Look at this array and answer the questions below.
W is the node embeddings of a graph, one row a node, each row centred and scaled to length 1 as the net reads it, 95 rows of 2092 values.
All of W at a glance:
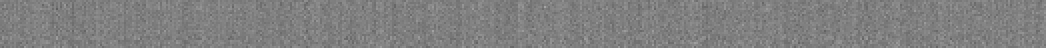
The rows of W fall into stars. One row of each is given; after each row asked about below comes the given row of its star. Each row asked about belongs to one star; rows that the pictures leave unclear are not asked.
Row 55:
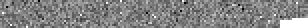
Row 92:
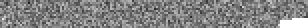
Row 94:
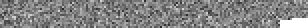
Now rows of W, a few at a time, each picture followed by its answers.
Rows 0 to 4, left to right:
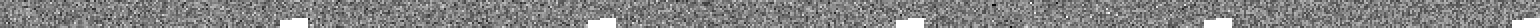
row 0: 55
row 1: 92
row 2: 92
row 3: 94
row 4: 55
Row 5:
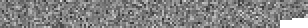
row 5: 55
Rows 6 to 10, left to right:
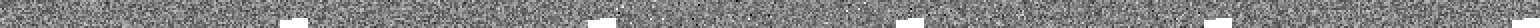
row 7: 92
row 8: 55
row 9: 55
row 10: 94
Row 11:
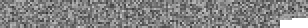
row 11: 94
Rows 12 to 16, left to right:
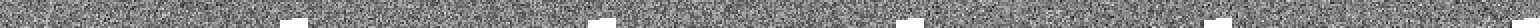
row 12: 55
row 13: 94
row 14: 94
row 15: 94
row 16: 94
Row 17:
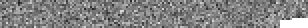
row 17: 55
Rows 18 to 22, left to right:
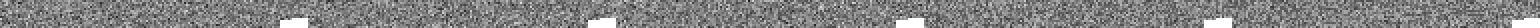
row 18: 55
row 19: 55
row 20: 92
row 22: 94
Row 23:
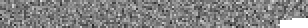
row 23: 92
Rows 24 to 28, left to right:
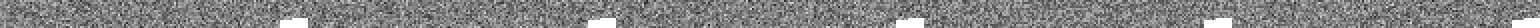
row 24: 92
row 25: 92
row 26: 92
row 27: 94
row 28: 55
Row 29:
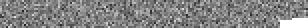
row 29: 94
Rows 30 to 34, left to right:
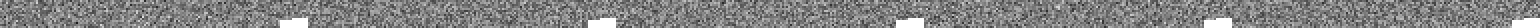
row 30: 94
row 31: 55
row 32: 55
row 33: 92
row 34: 92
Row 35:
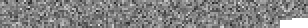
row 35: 92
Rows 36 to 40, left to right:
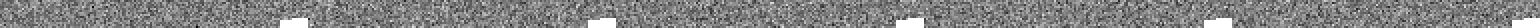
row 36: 94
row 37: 92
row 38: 55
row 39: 92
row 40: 94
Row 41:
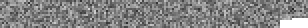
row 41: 92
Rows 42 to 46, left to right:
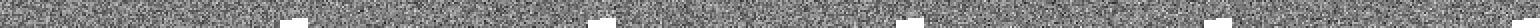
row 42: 55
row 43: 94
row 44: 94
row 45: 55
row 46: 55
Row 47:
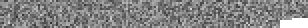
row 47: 92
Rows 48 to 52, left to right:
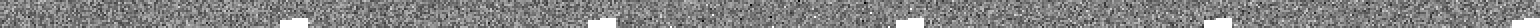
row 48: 92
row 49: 94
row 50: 55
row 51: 55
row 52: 92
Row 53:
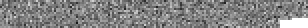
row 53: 94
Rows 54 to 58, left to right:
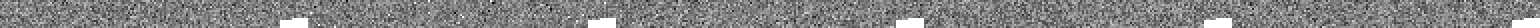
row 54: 55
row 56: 92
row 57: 92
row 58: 55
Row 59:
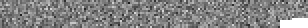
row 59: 55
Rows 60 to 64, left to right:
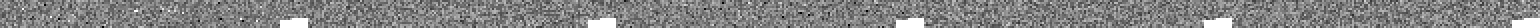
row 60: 94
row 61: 94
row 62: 94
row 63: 94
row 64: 55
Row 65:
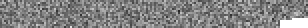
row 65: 92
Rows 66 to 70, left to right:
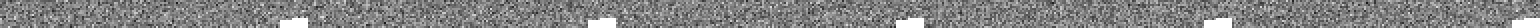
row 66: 94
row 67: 94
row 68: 55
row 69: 55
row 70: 92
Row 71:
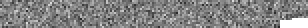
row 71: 55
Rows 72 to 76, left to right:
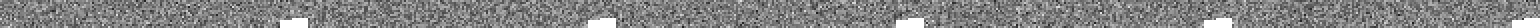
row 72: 94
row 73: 92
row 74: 92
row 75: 92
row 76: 92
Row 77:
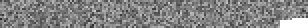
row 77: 92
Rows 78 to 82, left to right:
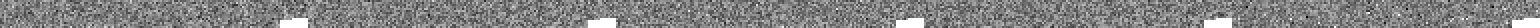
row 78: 92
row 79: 92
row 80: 55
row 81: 55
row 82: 94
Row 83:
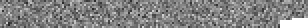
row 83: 55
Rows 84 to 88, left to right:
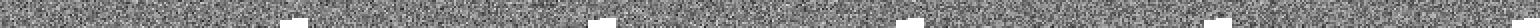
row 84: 55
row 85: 55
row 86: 55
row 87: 55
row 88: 94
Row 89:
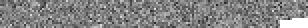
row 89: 94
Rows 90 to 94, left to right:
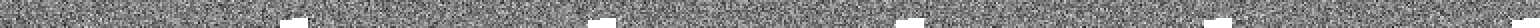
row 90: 55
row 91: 92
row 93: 94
